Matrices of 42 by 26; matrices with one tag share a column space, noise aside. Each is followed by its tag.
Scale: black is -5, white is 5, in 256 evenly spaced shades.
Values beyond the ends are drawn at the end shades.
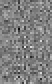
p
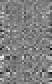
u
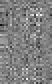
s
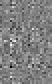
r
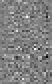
u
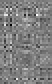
s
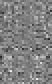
u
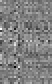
r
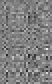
u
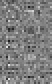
p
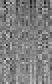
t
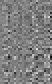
u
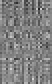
t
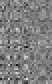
p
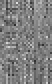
t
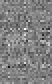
r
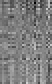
t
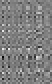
u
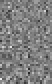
p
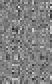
p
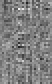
t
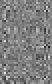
p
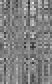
t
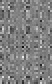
p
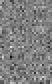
p
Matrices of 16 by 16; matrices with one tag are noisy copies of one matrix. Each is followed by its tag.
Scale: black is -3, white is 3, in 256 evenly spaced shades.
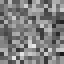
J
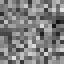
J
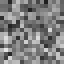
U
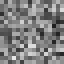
J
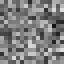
J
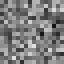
J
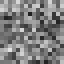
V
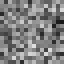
J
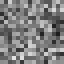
J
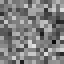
J
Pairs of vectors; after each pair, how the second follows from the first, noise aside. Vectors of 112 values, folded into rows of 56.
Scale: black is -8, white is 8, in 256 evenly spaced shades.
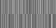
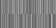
copied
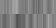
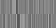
sign-scrambled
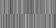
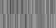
sign-scrambled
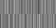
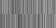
shuffled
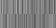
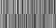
scaled up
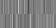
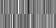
scaled up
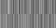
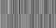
copied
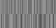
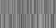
sign-scrambled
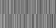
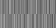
copied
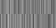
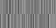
sign-scrambled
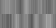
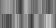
scaled up
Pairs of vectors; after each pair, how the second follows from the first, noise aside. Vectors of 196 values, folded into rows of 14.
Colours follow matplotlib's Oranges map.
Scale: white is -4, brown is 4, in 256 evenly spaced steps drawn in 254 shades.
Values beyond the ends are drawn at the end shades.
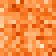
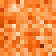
negated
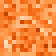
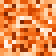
scaled up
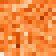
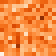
copied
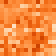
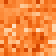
copied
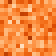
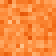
shrunk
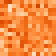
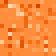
partly zeroed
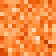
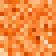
negated
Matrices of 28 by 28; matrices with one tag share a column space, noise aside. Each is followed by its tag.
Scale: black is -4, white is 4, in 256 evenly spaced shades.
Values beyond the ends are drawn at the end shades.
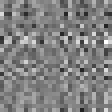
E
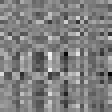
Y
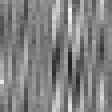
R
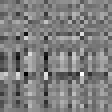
Y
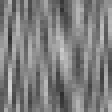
R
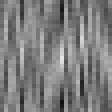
R
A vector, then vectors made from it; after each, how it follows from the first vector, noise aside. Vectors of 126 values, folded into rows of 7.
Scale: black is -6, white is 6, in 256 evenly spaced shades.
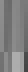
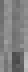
negated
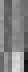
scaled up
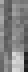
scaled up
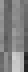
scaled up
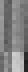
scaled up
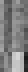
scaled up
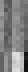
scaled up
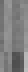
negated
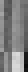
scaled up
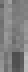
negated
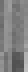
negated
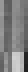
scaled up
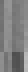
negated
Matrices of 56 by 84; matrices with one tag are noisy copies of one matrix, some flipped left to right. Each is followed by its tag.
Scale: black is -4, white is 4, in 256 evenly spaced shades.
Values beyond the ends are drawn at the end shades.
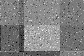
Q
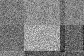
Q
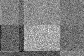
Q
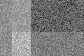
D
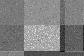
Q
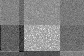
Q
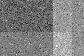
D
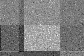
Q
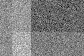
D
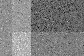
D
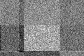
Q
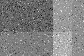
D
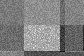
Q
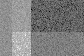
D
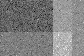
D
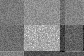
Q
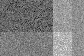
D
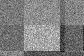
Q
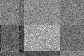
Q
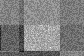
Q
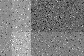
D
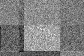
Q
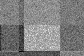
Q
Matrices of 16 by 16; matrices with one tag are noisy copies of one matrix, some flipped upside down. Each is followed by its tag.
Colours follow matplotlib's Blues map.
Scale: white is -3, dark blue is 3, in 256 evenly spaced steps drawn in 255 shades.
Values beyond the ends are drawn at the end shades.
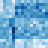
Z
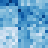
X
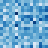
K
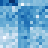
X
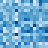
K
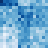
X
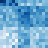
X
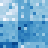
X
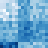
X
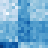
X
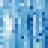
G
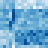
Z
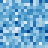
K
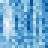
G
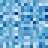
K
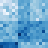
X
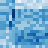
Z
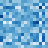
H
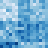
X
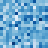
K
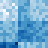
X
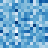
K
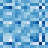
H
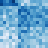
X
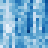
G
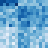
X
